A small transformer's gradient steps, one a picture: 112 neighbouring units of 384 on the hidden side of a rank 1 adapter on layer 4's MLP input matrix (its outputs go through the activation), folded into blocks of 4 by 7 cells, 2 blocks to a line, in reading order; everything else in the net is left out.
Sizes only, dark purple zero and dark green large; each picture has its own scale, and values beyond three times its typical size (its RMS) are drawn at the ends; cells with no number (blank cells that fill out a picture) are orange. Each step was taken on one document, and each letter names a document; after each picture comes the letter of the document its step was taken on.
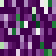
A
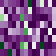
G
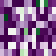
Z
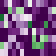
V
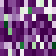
Z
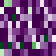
V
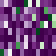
Z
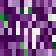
Z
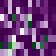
V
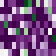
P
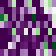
P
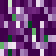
V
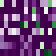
A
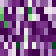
G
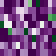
G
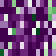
P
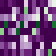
A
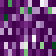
Z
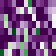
P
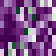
Z
